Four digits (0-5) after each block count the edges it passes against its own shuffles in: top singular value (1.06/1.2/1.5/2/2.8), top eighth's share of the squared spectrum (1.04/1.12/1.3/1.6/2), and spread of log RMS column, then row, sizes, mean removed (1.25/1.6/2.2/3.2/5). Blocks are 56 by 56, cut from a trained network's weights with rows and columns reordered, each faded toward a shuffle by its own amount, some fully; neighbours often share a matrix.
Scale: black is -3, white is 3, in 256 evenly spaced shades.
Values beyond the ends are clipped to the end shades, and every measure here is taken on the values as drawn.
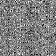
2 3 0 2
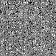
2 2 0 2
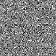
3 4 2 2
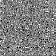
2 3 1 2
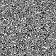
1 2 0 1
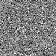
1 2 0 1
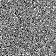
1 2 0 0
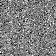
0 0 0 0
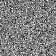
1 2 0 0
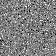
0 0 0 0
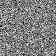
0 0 0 0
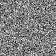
0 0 0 0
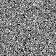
0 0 0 0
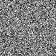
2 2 0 0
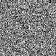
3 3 1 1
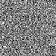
3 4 1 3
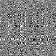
3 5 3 3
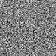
3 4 1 1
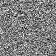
2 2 0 0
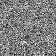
0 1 0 0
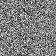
1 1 0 0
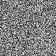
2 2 0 0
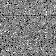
1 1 0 0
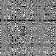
3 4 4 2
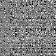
3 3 3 1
